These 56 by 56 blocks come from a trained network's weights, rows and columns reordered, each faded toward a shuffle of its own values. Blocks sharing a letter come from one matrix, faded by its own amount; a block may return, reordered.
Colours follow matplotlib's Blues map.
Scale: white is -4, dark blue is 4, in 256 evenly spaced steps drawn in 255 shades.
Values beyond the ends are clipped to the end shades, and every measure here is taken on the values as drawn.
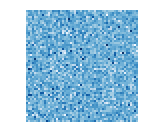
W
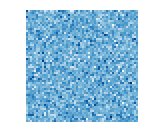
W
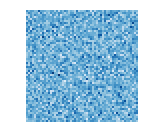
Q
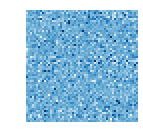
W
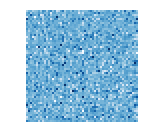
W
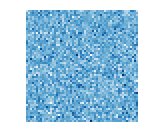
W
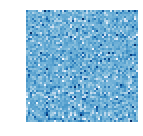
W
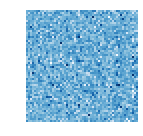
W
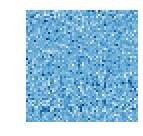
W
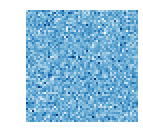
W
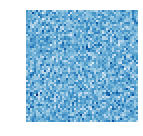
Q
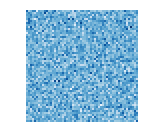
Q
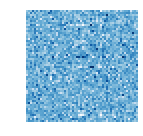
W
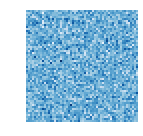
Q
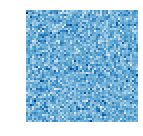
Q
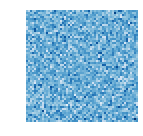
Q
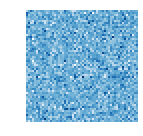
W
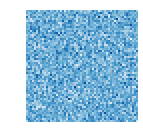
Q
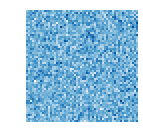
Q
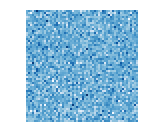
W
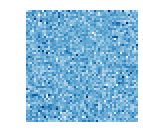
W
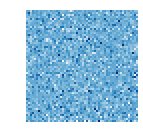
W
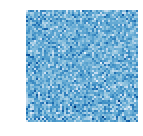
Q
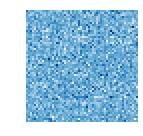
W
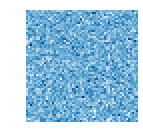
Q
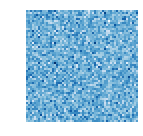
Q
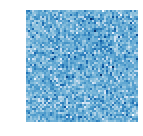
Q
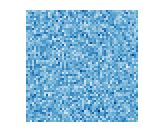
Q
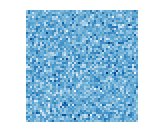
Q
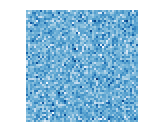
W
